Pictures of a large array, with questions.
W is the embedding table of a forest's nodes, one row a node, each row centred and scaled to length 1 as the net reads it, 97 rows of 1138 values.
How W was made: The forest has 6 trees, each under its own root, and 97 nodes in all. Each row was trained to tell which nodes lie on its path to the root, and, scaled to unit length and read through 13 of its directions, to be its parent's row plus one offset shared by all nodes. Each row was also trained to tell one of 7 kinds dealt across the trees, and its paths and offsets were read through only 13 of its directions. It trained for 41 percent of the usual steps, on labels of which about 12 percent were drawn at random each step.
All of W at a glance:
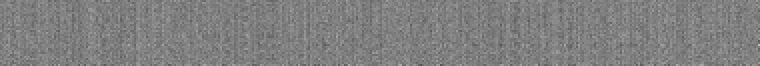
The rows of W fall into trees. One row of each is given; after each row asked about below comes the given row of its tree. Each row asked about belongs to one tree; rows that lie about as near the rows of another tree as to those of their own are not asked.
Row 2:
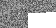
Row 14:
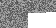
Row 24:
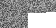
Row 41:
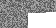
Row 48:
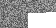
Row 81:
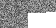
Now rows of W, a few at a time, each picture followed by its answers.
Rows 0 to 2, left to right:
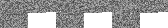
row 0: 24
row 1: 24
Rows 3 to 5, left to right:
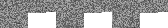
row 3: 41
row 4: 81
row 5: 48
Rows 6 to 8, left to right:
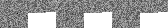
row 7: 81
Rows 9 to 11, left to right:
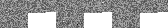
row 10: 24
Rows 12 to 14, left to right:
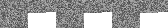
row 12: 48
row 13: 41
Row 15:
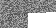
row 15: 81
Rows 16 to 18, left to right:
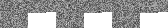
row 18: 24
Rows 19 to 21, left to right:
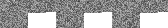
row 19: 41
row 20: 81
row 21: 2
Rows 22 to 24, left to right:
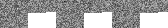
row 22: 81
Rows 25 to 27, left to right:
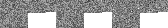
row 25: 41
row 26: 48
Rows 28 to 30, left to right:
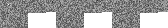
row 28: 48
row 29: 48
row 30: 81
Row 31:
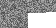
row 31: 48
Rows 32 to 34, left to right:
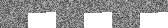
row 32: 48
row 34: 2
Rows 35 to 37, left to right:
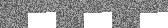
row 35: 48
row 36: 81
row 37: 81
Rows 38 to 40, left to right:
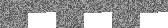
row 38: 2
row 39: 81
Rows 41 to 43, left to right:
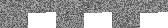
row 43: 48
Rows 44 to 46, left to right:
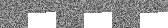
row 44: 41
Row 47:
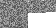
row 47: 81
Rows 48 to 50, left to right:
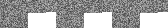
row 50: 24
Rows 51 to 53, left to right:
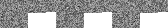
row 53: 2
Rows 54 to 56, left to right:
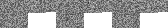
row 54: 24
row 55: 81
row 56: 24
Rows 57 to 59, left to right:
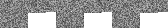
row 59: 48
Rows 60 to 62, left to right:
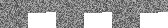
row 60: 81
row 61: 48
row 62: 48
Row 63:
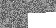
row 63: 41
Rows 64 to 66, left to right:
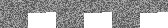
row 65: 41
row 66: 81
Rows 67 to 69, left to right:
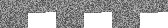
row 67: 2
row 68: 2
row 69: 48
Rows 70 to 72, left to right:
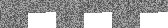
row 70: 2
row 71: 2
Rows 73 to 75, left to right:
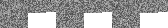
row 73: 2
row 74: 81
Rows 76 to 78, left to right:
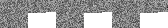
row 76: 81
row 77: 48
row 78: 24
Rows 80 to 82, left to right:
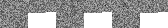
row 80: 2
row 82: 48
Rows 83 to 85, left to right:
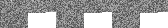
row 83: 24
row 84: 48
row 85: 81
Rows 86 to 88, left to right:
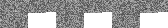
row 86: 2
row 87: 2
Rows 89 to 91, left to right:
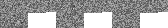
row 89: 48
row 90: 81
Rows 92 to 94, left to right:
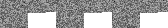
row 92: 41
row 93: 24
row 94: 2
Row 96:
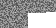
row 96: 41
